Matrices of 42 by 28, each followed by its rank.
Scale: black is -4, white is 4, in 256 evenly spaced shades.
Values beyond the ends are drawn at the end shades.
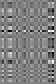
one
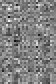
five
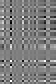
one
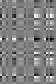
one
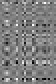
two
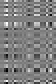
one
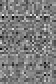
five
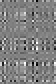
two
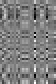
two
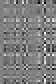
two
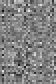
five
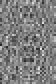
five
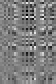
two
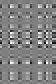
one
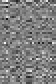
five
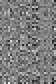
five
